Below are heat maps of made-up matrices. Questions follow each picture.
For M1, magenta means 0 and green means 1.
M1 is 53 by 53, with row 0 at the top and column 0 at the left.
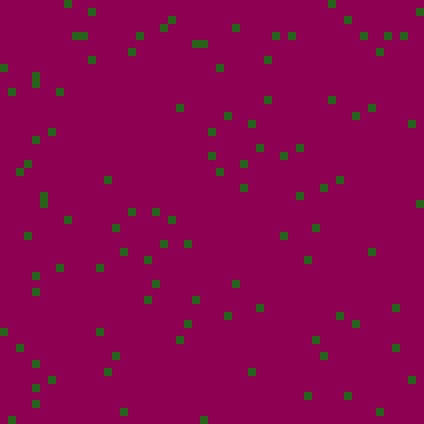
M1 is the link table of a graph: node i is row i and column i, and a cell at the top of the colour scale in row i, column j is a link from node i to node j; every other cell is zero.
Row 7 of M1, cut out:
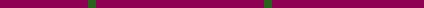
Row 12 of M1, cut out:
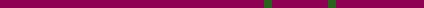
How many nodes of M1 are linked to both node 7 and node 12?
1
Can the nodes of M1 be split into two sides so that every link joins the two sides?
no
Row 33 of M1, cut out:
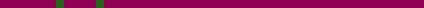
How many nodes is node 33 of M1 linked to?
2
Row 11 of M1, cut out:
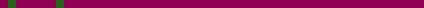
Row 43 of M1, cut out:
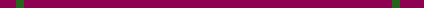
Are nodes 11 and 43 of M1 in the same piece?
yes
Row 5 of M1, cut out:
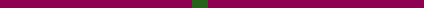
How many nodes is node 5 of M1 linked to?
2
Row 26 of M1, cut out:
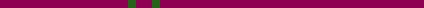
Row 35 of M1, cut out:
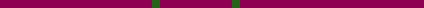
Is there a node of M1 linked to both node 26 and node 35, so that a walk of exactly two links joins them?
yes
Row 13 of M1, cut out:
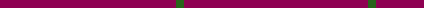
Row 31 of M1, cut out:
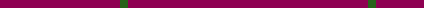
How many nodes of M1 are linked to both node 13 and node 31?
1
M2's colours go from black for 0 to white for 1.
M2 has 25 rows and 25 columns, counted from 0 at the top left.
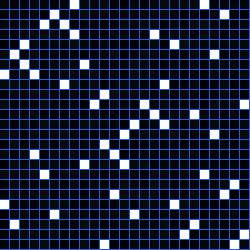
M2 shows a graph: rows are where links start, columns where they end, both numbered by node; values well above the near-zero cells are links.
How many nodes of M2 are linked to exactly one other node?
3
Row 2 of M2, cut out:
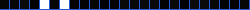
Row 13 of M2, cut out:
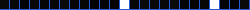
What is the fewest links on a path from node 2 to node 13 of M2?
5
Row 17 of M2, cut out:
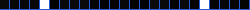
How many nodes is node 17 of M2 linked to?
2
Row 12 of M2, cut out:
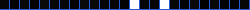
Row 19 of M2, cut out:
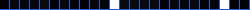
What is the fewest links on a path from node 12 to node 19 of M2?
6
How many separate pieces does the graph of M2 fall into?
2
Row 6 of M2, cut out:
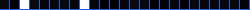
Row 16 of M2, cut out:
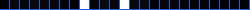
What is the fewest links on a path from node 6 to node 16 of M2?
2
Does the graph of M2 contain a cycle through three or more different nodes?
yes
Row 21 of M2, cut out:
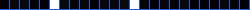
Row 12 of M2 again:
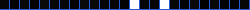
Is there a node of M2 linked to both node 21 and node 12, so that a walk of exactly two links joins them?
yes
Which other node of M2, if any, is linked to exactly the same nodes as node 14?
node 9
